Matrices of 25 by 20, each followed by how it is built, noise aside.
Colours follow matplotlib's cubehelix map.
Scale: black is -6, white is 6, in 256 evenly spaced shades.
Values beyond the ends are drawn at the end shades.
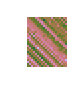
Toeplitz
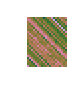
Toeplitz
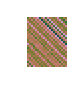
Toeplitz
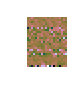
uneven rows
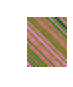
Toeplitz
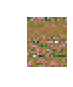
uneven rows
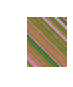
Toeplitz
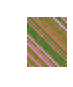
Toeplitz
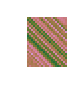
Toeplitz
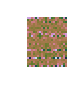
uneven rows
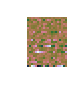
uneven rows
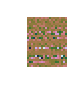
uneven rows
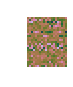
uneven rows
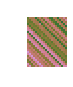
Toeplitz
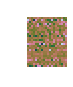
uneven rows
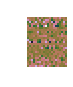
uneven rows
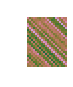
Toeplitz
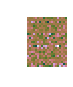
uneven rows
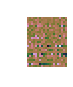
uneven rows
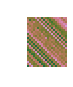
Toeplitz
